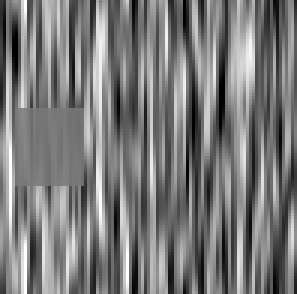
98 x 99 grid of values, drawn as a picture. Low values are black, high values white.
Odd patch: calmer, in the middle left. Calmest part: middle left. Grain: streaks running down.
